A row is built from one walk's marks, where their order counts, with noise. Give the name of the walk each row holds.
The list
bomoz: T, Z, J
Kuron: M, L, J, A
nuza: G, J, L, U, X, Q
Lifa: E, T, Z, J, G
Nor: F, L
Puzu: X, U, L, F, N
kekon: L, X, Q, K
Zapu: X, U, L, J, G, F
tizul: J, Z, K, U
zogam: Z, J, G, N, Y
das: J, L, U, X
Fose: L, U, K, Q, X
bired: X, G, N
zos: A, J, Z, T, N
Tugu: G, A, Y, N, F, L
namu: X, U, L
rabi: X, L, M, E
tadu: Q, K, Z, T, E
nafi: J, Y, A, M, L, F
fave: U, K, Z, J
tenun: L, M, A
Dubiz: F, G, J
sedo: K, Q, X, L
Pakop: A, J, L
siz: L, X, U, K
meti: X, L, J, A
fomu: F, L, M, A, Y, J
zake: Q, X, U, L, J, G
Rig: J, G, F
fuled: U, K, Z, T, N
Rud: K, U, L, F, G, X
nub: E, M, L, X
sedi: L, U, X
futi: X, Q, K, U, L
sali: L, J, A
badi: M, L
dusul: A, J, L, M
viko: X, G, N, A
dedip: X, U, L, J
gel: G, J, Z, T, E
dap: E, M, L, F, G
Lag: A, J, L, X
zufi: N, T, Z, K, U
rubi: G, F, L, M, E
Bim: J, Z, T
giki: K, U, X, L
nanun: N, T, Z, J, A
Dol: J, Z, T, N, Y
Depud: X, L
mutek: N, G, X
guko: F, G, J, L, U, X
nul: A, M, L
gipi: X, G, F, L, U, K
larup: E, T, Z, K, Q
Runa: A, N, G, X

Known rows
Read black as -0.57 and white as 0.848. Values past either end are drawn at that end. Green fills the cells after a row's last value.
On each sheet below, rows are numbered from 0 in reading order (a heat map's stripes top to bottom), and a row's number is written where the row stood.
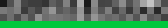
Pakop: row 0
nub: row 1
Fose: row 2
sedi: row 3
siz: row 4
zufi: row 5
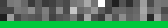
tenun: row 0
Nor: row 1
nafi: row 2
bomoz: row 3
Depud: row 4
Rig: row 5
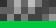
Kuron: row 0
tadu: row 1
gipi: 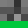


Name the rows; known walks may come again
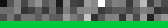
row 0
Pakop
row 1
siz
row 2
sedi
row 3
fave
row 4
gipi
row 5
Lifa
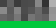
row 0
Nor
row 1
Fose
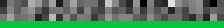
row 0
das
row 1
larup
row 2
sali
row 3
kekon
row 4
mutek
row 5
namu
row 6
fuled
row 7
dap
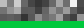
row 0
Dol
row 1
nub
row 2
bomoz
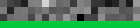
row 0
rabi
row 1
nanun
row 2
Puzu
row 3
rubi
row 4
sedo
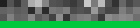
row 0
Depud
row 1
zufi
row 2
zake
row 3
Bim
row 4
guko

